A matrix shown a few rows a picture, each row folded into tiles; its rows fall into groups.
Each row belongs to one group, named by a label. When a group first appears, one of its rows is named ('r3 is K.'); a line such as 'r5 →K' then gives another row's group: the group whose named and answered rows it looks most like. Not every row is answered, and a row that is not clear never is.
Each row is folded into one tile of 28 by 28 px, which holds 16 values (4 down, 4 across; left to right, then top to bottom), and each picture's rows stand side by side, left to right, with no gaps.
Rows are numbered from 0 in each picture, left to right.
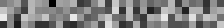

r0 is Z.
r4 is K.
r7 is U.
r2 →K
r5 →U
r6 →U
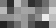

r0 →U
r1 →U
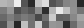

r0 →Z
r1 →Z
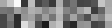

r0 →Z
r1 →K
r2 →K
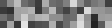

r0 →Z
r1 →U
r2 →Z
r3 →K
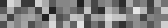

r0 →Z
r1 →Z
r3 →U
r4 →U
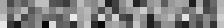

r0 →K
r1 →Z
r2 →U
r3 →K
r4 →Z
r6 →K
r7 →U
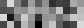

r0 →Z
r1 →K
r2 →U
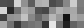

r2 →K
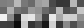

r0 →Z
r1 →Z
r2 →U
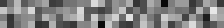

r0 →K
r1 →K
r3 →Z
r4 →K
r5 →Z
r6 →Z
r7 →K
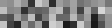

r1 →Z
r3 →K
